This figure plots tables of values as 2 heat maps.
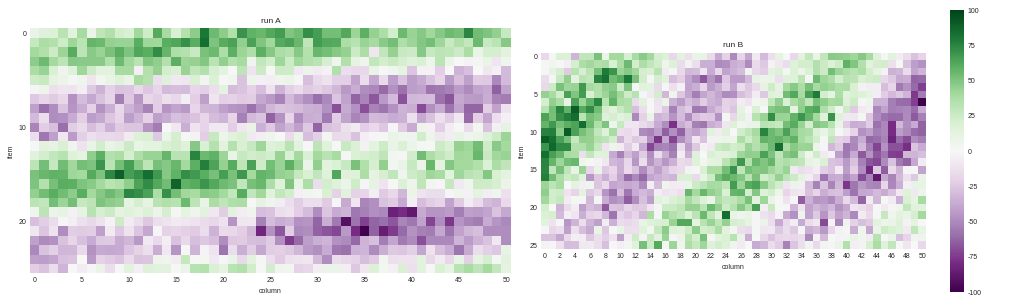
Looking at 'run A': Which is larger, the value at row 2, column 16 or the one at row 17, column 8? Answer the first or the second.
the second
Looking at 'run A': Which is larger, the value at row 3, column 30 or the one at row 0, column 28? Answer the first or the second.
the second
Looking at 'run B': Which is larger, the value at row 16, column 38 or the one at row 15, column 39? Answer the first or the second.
the second
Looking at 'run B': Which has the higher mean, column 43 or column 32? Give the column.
32
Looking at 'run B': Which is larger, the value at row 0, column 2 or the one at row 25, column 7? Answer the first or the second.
the first
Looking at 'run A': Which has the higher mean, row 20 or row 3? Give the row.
3
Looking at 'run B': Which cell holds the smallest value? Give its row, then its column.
6, 50
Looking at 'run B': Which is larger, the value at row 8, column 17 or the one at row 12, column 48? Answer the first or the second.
the first
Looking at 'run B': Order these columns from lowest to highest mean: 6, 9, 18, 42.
42, 18, 9, 6
